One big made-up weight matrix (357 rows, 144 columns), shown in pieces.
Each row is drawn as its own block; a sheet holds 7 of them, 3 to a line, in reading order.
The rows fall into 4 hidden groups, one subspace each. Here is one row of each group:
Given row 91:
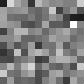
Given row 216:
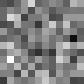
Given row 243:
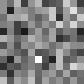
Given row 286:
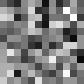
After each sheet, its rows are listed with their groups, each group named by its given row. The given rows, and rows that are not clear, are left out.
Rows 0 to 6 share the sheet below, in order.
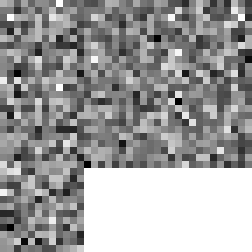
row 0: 243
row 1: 216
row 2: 286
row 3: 243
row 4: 243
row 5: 286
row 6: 216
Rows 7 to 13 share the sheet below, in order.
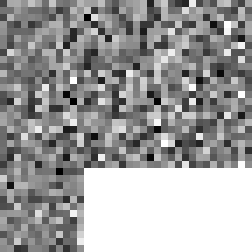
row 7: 91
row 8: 286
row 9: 216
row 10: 286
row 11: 286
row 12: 216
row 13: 243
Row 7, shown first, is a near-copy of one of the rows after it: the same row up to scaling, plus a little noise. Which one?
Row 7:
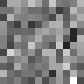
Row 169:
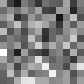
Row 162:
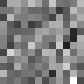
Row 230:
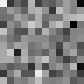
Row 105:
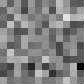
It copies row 162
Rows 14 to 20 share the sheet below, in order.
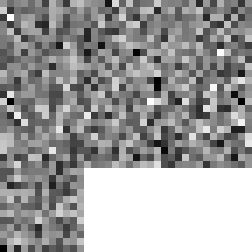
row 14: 286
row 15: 216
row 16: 216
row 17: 286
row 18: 91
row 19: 286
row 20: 243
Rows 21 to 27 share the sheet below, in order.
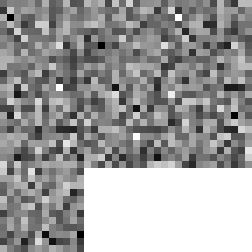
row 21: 286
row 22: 216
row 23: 286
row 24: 243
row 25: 216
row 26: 243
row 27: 91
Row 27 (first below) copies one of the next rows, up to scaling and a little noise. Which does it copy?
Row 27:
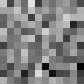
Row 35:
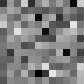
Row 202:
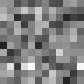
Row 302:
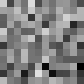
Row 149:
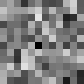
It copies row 302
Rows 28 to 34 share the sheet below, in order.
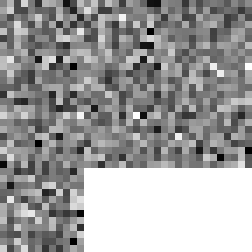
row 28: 243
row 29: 243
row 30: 91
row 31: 243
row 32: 216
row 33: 91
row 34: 216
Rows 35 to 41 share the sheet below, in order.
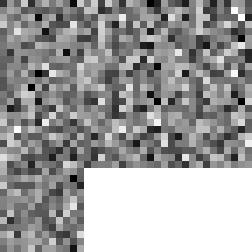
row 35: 91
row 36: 243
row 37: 286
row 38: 216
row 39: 286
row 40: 286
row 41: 91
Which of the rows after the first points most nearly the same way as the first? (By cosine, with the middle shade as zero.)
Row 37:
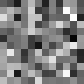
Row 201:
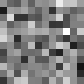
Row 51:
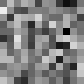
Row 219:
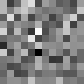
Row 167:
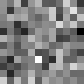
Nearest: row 51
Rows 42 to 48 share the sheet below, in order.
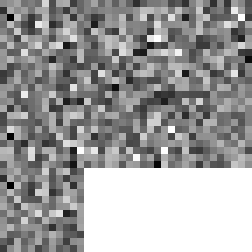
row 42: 286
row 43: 216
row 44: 286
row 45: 91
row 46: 91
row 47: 91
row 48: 286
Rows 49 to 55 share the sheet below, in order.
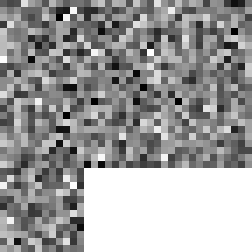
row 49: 216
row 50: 91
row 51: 243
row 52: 243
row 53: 243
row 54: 286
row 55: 286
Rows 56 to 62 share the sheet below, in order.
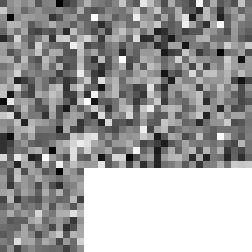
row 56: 243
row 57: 243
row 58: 216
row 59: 286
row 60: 286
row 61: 216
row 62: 243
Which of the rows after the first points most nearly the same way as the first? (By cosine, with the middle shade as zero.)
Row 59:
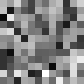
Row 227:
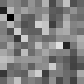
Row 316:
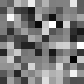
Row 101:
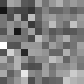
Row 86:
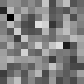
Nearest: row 101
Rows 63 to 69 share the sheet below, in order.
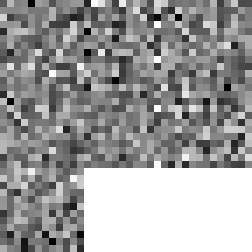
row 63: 91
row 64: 91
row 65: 286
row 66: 286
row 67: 91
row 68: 243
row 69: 91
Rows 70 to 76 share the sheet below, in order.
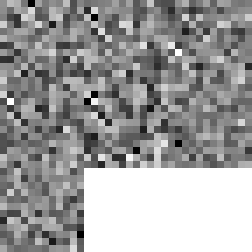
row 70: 216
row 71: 286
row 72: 91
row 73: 286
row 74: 286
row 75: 216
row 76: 91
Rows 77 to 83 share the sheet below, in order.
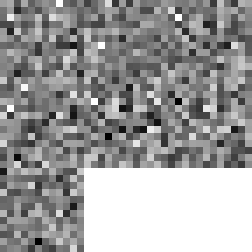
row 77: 243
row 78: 216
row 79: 286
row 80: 216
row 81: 286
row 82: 286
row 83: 91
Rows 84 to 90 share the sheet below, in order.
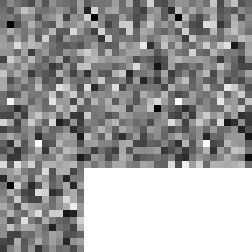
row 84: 216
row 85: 286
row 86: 286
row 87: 243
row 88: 91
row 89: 243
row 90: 286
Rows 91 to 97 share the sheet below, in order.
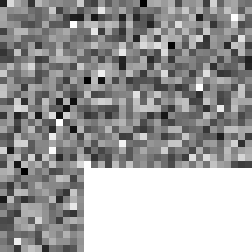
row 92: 243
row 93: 91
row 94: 216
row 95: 243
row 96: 216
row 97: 216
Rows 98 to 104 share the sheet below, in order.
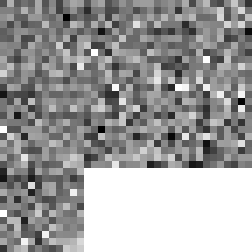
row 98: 91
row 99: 91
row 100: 243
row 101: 91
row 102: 216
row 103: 91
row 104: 91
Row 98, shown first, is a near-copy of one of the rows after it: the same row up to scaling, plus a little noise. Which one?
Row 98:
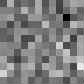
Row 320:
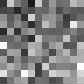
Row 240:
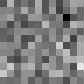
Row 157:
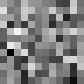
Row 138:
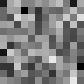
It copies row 240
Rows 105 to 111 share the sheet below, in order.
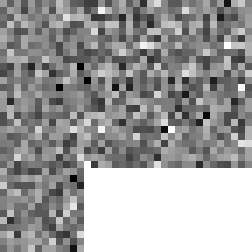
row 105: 91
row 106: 243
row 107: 243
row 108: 243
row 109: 216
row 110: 91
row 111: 91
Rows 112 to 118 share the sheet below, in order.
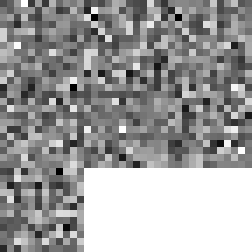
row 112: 216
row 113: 286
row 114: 286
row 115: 91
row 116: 91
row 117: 243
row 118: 243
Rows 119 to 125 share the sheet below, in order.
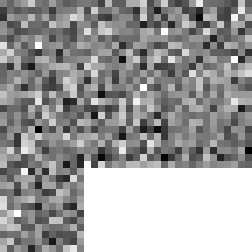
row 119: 91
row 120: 243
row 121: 216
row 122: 91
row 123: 243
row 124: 91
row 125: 216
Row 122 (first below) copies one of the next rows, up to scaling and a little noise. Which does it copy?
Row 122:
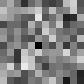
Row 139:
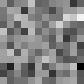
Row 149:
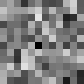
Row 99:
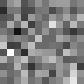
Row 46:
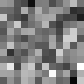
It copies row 149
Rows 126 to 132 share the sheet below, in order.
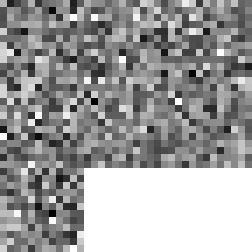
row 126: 91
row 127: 243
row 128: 216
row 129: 91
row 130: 286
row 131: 286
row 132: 216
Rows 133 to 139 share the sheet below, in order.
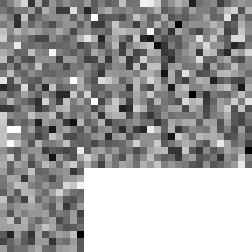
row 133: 216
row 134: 243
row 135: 216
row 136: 216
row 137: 286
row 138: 91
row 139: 91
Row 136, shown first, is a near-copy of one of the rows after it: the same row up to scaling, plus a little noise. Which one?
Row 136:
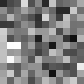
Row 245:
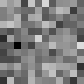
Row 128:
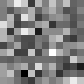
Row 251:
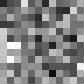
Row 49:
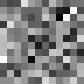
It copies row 251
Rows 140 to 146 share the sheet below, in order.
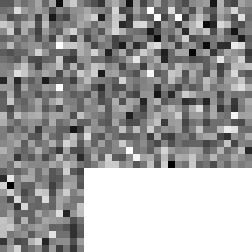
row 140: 243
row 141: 286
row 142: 286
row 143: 243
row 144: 91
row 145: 243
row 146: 286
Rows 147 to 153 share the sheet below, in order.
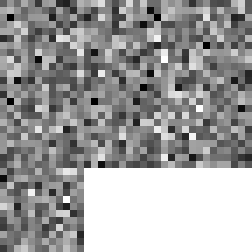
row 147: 243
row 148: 286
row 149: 91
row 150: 286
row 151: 243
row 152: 91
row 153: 243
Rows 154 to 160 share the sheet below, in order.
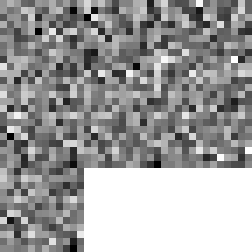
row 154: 216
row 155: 286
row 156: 216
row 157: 91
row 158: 91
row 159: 91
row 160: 91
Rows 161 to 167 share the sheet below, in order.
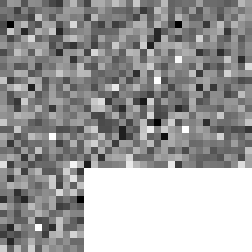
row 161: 216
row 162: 91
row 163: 216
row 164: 216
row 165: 216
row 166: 216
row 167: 243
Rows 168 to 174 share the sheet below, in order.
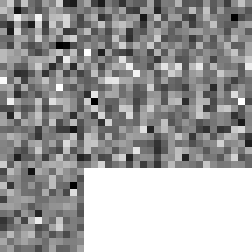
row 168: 243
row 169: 91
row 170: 91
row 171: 243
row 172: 286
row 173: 286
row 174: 91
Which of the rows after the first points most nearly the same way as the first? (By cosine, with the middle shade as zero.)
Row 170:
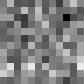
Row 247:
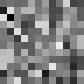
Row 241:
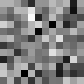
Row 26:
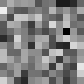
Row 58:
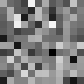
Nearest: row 58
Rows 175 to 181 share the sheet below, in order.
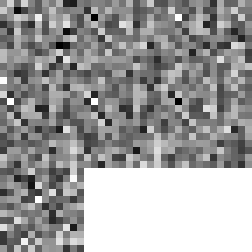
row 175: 243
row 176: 286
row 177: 286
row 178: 286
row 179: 286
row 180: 286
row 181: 216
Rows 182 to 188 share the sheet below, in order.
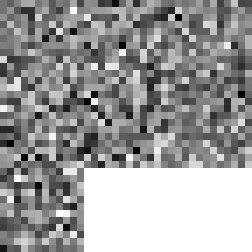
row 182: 216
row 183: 91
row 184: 286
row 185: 216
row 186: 286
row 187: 91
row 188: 243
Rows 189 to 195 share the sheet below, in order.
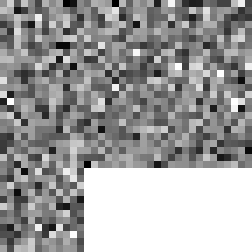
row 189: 243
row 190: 216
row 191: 91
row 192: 286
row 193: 216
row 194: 91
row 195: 243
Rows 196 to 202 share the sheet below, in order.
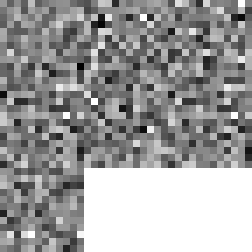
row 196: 91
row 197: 216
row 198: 91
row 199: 243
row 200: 286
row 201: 243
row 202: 91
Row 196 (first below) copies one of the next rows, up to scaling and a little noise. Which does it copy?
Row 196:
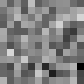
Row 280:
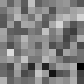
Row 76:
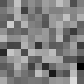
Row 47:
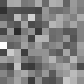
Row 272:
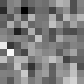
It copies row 280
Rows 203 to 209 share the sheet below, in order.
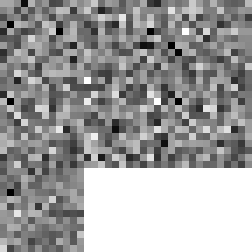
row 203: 216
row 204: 243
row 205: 91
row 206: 286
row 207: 286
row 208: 286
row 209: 216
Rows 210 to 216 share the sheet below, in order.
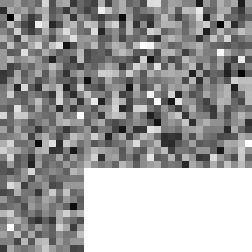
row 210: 286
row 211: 243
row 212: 216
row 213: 243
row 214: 286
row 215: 286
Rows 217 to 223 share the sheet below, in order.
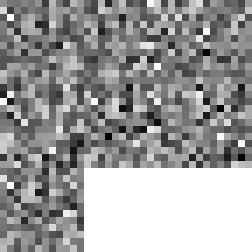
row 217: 286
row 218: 243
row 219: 91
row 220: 286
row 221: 286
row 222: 216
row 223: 286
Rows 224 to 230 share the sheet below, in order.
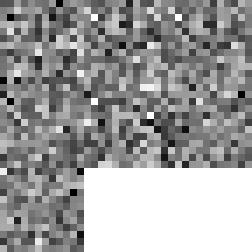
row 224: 243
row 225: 286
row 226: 286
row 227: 286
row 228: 243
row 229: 216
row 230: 91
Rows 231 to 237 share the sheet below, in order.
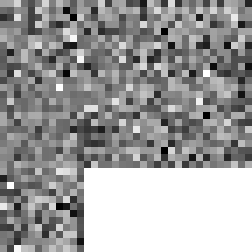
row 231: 286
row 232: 243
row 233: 91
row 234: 243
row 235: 216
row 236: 216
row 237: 243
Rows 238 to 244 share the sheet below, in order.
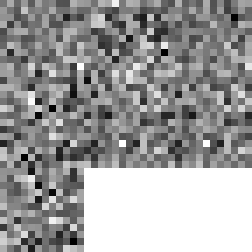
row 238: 91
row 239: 216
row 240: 91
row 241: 216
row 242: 243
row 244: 216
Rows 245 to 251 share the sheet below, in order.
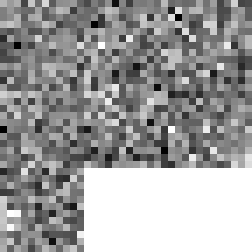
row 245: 216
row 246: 216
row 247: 286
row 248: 91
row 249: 91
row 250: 91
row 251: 216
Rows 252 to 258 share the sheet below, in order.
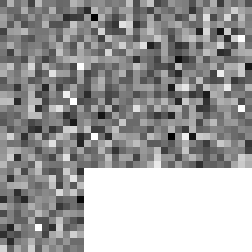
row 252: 91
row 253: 286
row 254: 216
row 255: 286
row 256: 91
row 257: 91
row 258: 243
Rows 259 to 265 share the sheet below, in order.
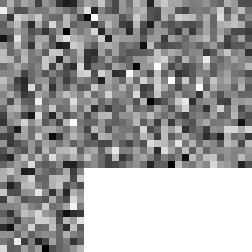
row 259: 243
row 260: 286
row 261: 243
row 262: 216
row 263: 91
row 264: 216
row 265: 216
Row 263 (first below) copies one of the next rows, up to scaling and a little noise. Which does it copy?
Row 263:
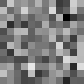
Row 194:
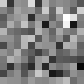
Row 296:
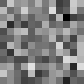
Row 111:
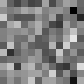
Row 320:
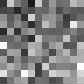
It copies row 296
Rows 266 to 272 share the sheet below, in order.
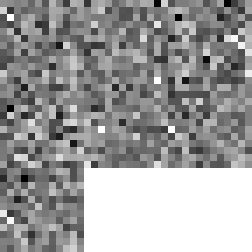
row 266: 286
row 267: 91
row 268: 243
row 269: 216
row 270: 216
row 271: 91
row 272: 91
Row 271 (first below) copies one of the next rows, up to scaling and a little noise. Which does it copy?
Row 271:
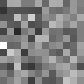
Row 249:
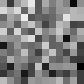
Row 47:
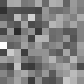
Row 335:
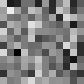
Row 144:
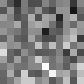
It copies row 47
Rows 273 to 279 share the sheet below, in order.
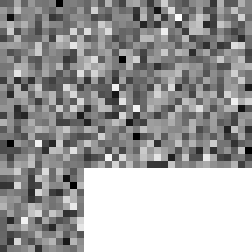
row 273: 243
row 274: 243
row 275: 286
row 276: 243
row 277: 216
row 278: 91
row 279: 286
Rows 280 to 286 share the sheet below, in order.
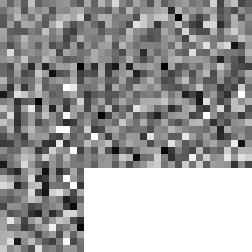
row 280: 91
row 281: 91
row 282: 286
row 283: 243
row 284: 91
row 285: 216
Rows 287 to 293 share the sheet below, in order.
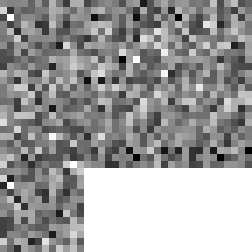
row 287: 286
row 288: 243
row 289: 286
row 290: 216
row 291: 91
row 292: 91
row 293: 286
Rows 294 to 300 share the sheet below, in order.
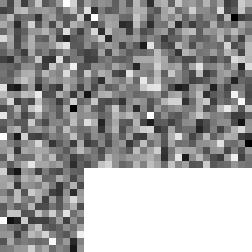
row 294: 243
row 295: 286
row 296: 91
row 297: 91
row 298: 243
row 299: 286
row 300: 91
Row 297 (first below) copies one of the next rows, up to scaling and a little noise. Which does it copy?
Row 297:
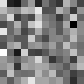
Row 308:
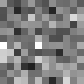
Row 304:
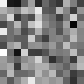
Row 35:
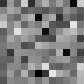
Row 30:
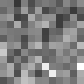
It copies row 304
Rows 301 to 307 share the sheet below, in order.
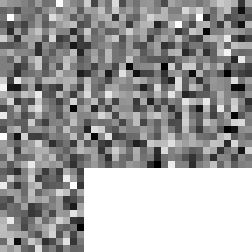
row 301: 243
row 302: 91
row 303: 216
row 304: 91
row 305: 91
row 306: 243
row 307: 286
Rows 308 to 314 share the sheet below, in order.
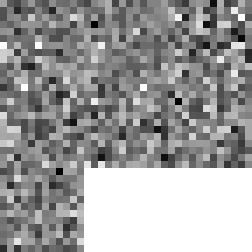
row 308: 91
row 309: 216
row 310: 286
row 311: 216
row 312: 243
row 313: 286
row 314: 243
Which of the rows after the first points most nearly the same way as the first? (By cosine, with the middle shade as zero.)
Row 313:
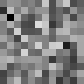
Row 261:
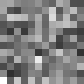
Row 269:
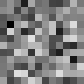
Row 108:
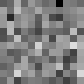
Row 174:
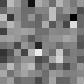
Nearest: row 108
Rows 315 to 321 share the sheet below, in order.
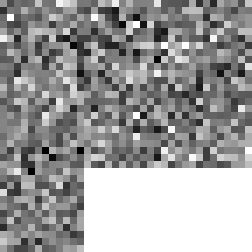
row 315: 243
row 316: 216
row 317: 216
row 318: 91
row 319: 216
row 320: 91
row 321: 216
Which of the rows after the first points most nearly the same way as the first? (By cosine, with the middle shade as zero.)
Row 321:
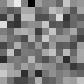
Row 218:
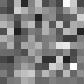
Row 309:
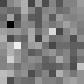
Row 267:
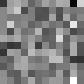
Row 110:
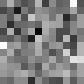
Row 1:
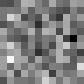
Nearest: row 309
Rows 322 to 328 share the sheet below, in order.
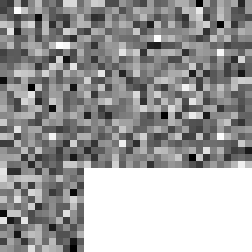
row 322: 243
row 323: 216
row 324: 216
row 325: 216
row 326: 243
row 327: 216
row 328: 91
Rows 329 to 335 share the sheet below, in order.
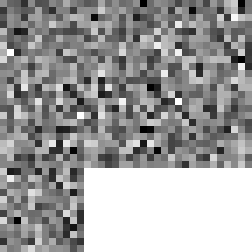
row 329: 91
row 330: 243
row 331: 91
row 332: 243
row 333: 243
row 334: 286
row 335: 91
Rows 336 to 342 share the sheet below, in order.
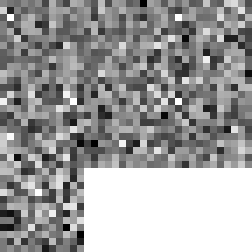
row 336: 286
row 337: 243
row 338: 243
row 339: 286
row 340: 243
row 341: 286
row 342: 216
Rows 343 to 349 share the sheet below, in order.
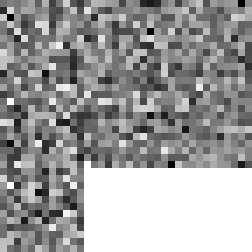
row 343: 286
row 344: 243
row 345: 91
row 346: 243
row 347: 243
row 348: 216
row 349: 286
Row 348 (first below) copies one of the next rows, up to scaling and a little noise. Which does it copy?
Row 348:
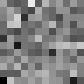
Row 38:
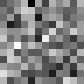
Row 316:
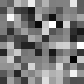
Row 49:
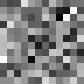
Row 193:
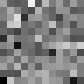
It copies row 193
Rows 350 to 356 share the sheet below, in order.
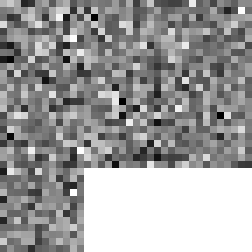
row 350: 216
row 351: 286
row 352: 216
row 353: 91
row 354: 216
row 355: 216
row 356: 91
